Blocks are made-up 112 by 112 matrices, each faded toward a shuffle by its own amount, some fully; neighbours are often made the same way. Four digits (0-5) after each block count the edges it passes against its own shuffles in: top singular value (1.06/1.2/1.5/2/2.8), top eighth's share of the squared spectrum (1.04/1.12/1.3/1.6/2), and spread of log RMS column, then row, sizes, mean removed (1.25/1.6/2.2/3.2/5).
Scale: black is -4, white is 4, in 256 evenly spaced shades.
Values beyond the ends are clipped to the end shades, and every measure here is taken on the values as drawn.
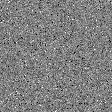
0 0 0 0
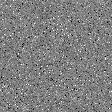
0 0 0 0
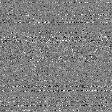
2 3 0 4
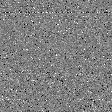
2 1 0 2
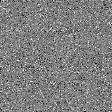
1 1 0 2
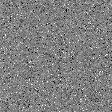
0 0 0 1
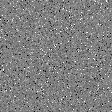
0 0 0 0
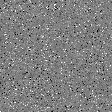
0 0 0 0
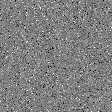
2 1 0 0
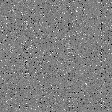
3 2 1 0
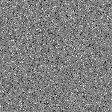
0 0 0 0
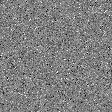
0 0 0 0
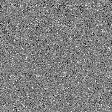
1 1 0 2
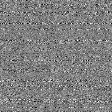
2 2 0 4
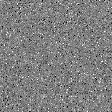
3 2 1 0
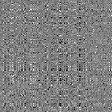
5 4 3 3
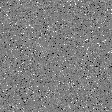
1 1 0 0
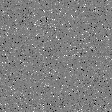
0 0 0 0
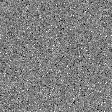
0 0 1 0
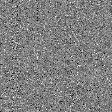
1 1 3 0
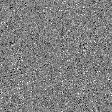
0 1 2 0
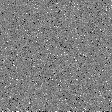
2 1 0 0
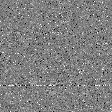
3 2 0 2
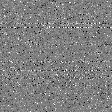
3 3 0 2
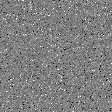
1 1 0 1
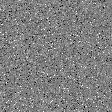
1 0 0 0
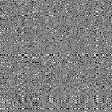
5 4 2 3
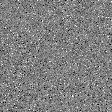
2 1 0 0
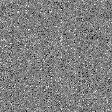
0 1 2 0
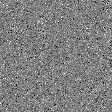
0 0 1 0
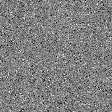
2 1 0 0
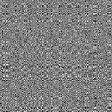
5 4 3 3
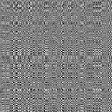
5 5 4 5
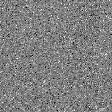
3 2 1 1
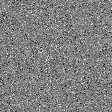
3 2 0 0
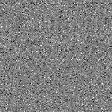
4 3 1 1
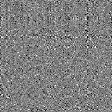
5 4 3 2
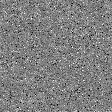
1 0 0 0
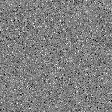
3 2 0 0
